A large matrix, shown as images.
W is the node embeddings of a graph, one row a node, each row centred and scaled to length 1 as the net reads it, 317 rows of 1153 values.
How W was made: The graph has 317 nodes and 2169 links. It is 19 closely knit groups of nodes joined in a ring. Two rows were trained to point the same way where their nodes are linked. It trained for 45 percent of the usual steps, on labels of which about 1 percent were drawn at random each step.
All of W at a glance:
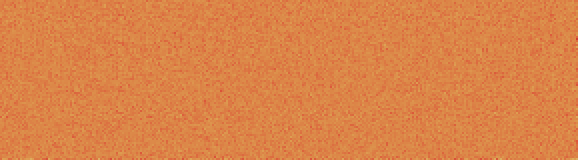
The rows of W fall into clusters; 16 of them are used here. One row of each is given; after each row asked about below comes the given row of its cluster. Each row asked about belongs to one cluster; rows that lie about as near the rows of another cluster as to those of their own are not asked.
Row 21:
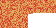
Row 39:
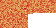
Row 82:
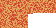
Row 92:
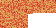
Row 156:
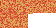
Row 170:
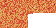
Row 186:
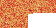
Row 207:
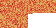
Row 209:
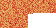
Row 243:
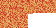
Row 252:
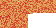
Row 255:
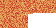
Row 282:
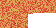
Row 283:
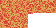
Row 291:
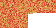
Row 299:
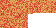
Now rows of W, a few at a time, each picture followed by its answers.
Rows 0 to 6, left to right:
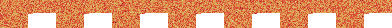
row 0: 283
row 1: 170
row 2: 255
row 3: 39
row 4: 243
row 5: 21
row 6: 282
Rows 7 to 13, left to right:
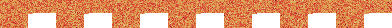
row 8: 21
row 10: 299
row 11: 186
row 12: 299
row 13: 299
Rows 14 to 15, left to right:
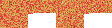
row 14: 283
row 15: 282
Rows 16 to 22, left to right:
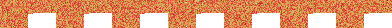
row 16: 282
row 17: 207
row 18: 243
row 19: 156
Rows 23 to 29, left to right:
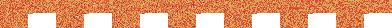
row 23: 243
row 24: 252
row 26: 92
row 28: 243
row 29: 252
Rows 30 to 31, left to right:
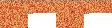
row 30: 243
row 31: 209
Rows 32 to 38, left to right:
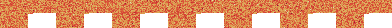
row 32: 255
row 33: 186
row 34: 156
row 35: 156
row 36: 39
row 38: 82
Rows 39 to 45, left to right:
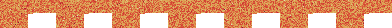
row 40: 252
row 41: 299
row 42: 252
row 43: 207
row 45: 39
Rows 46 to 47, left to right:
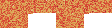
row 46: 21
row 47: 283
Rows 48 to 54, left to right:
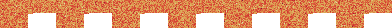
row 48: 299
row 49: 283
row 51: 21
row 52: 39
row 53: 21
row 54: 186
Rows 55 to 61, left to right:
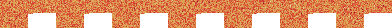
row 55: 282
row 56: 186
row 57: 207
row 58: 39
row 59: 243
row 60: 39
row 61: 207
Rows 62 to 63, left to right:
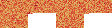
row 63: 209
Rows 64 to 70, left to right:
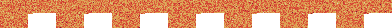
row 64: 92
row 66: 282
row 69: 243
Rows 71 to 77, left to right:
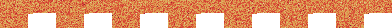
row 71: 156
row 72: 186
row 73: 299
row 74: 252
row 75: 82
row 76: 82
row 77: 209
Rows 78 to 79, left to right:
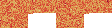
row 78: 282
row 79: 186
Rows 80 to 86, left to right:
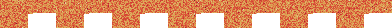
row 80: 252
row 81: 282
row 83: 282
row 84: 243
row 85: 21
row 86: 243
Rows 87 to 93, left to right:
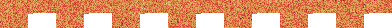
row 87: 209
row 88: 207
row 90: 291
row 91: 282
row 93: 186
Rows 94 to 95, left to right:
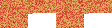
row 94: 243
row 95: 156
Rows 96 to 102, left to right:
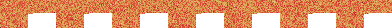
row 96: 207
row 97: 82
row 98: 207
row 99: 291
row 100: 291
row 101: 207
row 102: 207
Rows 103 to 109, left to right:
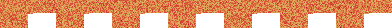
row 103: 82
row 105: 21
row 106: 207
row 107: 39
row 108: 283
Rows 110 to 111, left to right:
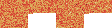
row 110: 186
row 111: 283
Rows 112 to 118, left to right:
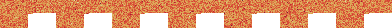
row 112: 21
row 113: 243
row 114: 207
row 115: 255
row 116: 92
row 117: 156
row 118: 39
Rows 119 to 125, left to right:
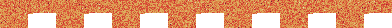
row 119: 170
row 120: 92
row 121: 21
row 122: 299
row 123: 282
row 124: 39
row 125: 283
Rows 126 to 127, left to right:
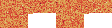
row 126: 156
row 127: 92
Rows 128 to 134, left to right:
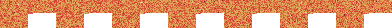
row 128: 283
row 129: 156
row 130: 299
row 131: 255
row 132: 21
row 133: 39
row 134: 252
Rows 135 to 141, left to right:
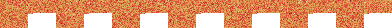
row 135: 82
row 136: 283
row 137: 39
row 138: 82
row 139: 282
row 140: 156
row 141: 299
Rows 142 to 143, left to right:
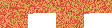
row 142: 243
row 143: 170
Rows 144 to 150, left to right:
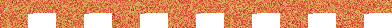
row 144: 82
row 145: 82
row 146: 21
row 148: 82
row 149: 207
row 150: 92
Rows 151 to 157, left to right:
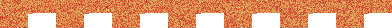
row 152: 92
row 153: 255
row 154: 82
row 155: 21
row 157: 21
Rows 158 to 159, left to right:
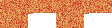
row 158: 170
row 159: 207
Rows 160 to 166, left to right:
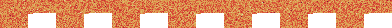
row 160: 39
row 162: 299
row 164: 283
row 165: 82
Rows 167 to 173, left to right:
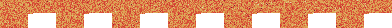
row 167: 291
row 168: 170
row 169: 209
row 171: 39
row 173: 170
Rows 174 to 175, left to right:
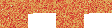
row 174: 252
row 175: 299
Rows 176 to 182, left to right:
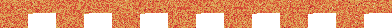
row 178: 39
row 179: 243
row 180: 243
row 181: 243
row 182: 252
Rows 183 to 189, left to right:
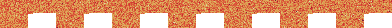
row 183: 170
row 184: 209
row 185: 207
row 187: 255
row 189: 92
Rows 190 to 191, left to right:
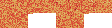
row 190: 39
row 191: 92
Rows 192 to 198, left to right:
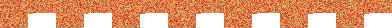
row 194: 82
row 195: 21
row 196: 282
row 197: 283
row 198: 39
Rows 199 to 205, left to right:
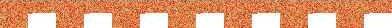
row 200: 209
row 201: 282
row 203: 282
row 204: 299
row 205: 291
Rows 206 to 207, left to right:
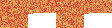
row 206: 282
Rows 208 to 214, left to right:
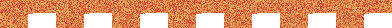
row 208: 207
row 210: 282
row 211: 170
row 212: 82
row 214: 39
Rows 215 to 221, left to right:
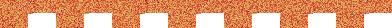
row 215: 21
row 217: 21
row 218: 283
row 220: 82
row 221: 156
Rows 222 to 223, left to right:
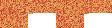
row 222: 156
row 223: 21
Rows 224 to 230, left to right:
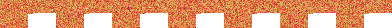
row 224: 92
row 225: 39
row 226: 243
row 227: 243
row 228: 283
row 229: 291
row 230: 186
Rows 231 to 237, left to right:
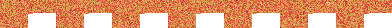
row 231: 283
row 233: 82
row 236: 156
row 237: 283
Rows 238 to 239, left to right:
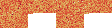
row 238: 170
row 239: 156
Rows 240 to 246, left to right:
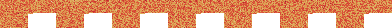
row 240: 186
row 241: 252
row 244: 207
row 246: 255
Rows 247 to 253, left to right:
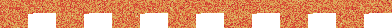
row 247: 243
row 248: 170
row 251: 92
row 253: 243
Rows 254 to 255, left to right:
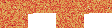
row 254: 21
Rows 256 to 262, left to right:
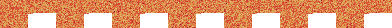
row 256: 243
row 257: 82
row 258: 170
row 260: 21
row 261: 252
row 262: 282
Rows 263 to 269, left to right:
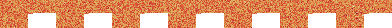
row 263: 282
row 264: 255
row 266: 209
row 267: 282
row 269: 252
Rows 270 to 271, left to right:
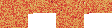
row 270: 186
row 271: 299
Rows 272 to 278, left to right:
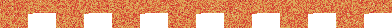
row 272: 207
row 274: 39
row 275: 299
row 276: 170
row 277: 282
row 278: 156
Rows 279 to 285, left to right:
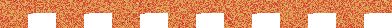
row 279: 21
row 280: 39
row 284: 209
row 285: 291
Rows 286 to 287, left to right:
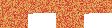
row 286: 282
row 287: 255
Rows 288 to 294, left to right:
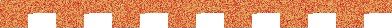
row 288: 82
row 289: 207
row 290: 209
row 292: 255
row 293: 92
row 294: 170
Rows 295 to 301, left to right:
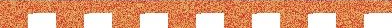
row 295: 299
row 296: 21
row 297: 170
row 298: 39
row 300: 170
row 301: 92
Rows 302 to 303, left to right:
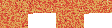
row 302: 283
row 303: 255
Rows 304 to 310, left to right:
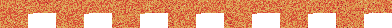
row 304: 156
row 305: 82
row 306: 186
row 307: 82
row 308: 283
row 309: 82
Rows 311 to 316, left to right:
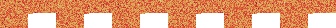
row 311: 156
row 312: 283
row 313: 291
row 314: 291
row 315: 243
